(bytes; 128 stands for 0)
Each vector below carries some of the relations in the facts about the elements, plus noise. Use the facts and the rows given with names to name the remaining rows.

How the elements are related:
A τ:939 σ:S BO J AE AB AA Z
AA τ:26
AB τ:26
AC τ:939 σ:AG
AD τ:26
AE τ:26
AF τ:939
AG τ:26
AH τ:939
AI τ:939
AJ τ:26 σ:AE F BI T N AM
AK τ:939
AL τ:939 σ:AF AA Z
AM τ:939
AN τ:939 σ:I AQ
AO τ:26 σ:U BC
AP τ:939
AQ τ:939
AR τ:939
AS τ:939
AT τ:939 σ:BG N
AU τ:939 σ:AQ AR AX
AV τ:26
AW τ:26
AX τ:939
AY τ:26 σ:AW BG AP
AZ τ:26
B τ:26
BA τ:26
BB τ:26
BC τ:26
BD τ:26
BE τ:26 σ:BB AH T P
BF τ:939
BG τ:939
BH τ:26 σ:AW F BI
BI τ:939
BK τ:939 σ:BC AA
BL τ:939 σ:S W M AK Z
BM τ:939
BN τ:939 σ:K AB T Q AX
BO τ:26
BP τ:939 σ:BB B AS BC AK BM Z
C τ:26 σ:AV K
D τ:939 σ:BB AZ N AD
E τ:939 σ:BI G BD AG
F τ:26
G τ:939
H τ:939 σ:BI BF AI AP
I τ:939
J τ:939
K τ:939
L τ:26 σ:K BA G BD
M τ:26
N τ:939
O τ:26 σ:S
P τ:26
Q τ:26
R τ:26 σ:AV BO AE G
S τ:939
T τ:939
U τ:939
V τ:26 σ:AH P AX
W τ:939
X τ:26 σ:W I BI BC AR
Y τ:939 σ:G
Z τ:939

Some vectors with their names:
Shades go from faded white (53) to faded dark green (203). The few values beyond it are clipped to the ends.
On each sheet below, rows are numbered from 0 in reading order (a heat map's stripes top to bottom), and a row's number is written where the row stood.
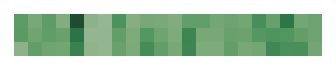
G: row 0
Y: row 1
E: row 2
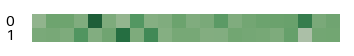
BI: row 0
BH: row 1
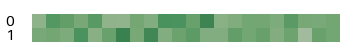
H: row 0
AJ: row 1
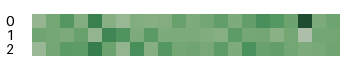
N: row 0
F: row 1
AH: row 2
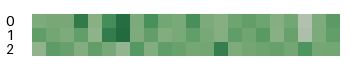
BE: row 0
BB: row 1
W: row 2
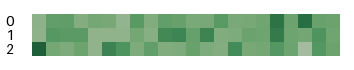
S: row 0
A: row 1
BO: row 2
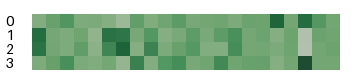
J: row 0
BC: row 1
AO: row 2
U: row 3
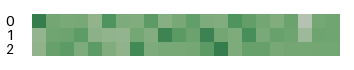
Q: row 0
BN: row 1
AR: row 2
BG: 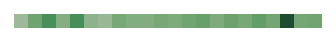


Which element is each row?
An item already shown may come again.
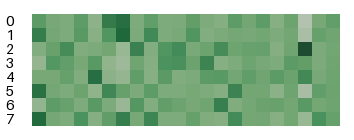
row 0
BB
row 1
X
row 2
U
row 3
H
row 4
K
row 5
AV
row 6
W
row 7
R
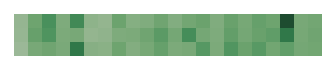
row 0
BG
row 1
AT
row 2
T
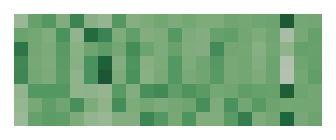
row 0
AP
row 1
P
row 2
C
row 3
B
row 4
B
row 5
BK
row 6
AX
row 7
D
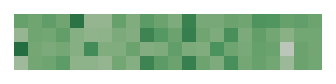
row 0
Y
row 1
BN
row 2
AB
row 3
BN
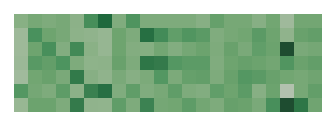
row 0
AW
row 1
BL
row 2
BG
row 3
BP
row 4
AM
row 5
BB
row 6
AC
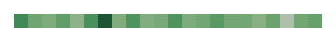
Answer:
B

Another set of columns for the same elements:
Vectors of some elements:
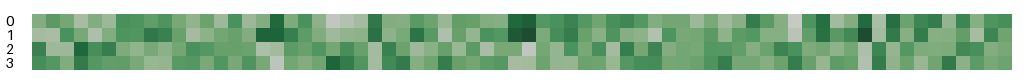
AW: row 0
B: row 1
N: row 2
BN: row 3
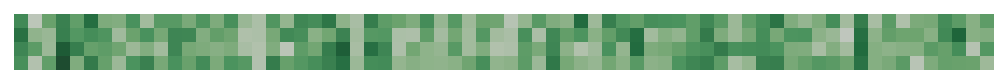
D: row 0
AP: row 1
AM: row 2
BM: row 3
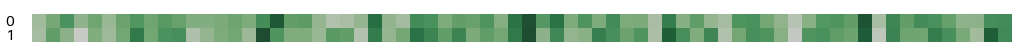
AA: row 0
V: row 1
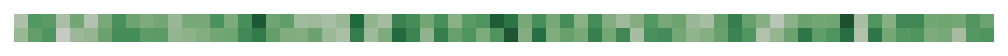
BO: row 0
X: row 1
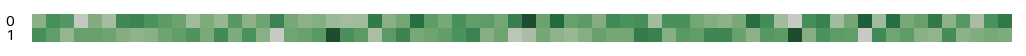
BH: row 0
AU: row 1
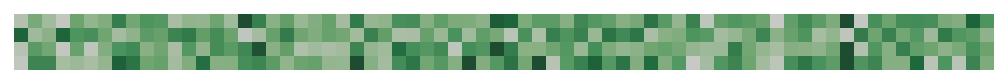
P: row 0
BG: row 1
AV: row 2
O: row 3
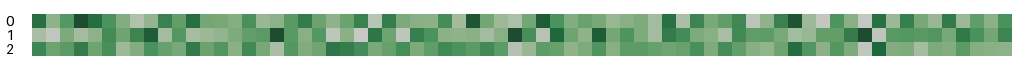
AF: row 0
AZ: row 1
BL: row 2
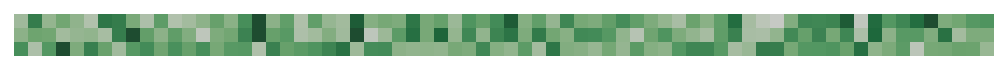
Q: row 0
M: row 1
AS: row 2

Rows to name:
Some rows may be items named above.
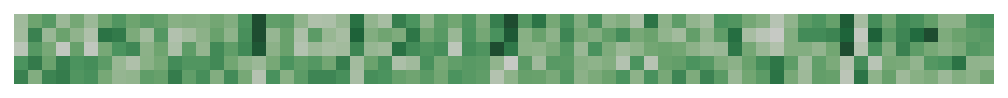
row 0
AA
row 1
Q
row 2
AV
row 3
G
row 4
BK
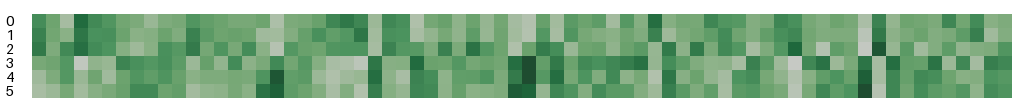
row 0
T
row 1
BI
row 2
AL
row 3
AY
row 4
AA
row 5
BB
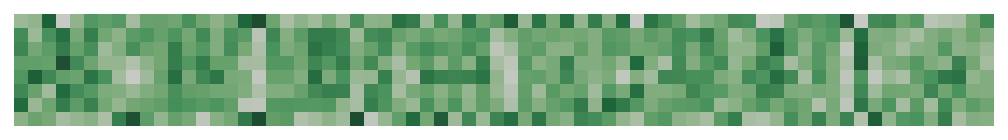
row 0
AO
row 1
BP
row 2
BL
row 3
J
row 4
Y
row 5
T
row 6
AT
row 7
M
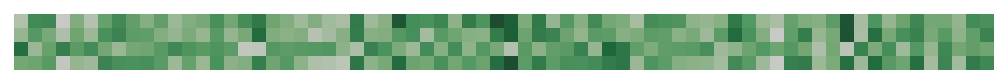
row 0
R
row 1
F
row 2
AT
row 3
AY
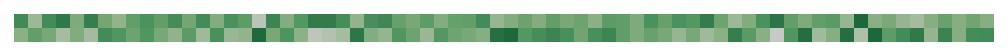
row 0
BP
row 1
AW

